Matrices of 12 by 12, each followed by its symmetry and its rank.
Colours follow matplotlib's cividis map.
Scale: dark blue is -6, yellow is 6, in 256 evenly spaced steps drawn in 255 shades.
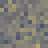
neither, full rank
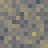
symmetric, full rank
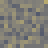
neither, full rank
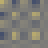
symmetric, rank one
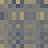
neither, rank two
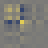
symmetric, rank one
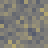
symmetric, full rank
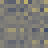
neither, rank two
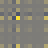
symmetric, rank one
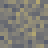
neither, full rank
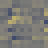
neither, rank two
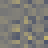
neither, rank two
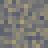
neither, full rank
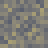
symmetric, full rank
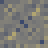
symmetric, full rank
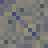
symmetric, full rank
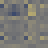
neither, rank two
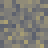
neither, full rank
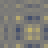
symmetric, rank one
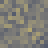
symmetric, full rank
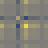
symmetric, rank one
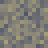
neither, full rank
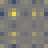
symmetric, rank one
